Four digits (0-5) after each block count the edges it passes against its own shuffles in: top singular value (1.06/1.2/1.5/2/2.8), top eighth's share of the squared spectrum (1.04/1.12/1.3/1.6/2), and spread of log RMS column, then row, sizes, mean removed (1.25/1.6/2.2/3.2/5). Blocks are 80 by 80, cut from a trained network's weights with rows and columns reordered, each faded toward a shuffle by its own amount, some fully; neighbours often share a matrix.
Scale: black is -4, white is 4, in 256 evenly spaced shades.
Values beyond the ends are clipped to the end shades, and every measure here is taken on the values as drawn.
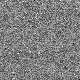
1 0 0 0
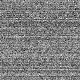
4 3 1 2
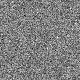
1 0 0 0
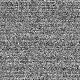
3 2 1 1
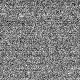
2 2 0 0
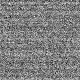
3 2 0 0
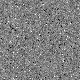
0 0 0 0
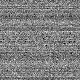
4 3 1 2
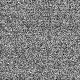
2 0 0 0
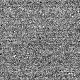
2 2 0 0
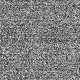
2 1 0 0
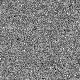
0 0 0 0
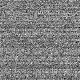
3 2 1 0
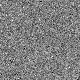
0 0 0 0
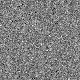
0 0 0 0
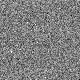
0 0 0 0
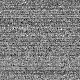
4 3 1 1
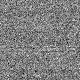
1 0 0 0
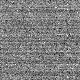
3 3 1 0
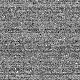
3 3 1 1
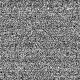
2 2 0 0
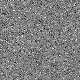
2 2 0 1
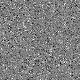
2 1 0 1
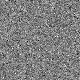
1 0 0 0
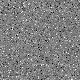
2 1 0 0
